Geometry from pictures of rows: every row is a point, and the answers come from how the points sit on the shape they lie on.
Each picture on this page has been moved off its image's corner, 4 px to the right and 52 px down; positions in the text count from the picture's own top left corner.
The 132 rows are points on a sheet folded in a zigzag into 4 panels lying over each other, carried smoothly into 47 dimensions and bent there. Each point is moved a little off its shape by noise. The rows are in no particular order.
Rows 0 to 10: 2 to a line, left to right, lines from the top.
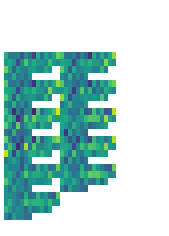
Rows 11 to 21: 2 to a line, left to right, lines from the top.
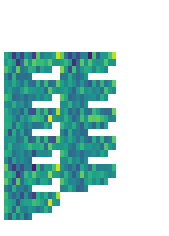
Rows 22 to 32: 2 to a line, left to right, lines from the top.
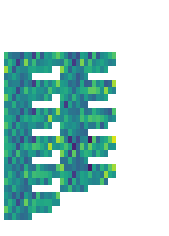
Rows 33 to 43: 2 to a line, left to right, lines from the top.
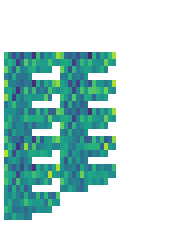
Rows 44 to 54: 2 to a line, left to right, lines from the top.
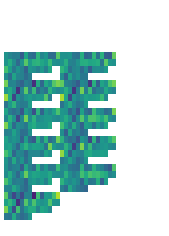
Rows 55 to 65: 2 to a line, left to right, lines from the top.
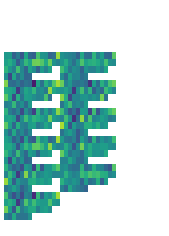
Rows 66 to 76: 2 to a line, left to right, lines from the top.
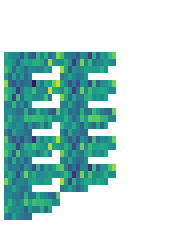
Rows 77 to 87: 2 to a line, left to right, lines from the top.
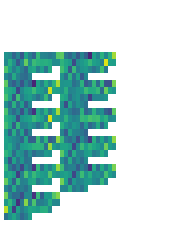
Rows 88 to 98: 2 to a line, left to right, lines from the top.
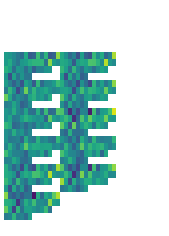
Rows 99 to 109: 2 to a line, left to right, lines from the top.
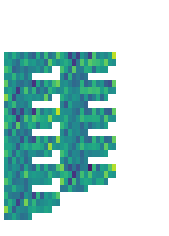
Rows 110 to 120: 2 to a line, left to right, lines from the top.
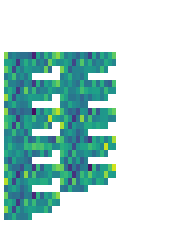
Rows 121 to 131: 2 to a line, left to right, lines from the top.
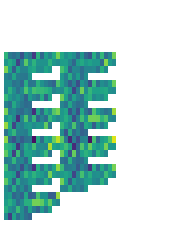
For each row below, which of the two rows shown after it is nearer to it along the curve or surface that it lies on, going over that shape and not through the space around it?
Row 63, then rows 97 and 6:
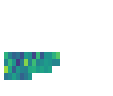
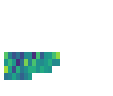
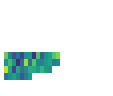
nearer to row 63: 6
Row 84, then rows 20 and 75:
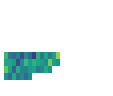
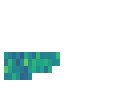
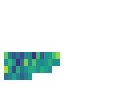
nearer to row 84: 75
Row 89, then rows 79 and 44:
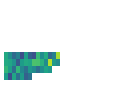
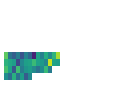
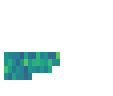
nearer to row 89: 79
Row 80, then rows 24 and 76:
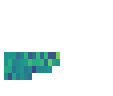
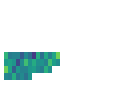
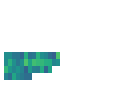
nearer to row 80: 76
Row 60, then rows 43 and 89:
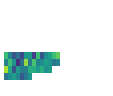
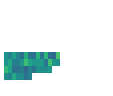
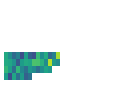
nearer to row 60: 43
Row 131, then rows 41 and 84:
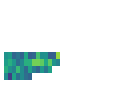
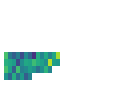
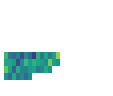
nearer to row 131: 41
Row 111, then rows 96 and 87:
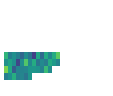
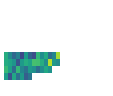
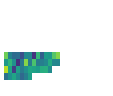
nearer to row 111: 87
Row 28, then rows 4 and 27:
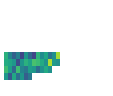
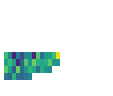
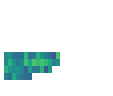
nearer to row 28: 4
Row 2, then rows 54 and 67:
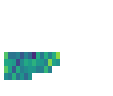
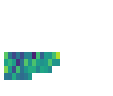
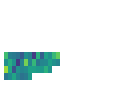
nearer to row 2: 54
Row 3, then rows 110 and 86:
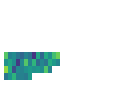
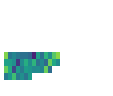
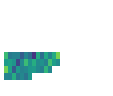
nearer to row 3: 110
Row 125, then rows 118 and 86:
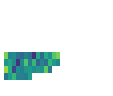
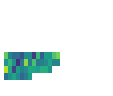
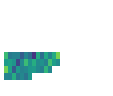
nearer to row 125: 118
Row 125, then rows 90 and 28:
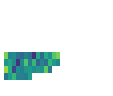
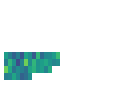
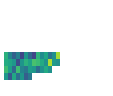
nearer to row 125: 90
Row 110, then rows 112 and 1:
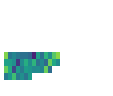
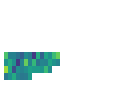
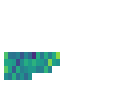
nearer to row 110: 112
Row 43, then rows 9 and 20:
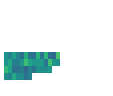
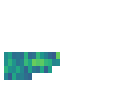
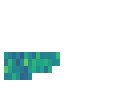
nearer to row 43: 20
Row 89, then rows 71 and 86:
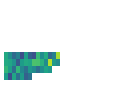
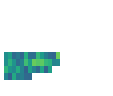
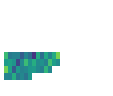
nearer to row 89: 71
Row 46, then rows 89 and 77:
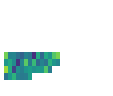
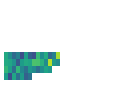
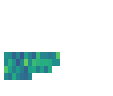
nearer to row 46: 77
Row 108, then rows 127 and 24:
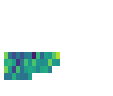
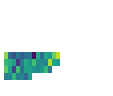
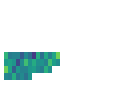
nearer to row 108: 127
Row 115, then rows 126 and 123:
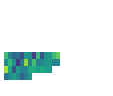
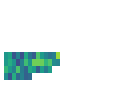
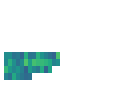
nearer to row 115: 123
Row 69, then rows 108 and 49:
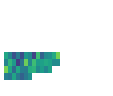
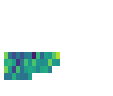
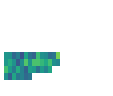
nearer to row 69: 49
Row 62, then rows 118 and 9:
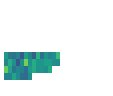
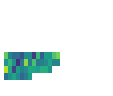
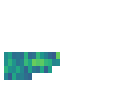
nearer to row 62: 118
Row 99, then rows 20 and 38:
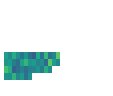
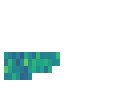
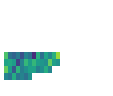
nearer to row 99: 20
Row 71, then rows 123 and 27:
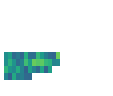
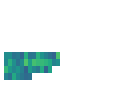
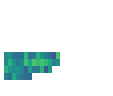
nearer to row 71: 27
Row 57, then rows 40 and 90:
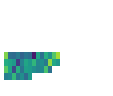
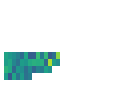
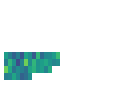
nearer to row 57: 40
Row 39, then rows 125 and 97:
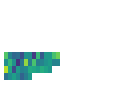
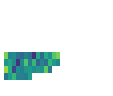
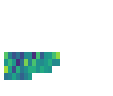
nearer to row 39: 97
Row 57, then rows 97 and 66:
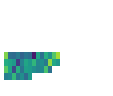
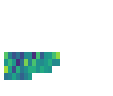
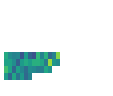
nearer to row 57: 66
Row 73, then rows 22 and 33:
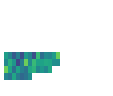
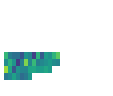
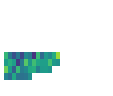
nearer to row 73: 22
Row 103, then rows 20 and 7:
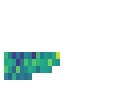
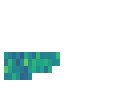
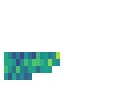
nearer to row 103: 7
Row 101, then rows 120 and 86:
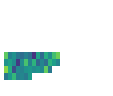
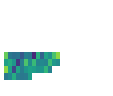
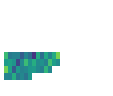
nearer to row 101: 120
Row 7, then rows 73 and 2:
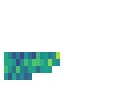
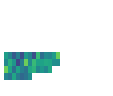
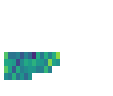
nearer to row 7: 2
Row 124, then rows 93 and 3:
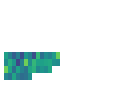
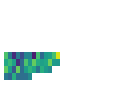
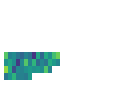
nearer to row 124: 3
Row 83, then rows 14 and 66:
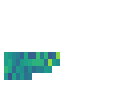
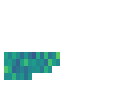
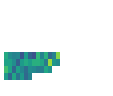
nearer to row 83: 66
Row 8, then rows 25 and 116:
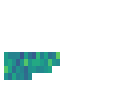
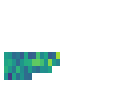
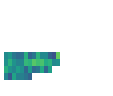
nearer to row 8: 116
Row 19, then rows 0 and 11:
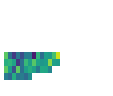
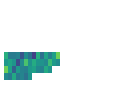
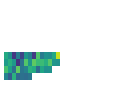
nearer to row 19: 11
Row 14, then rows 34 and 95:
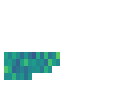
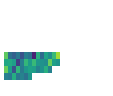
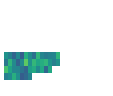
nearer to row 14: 95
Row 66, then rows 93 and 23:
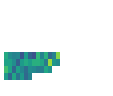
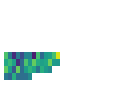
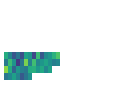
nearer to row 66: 93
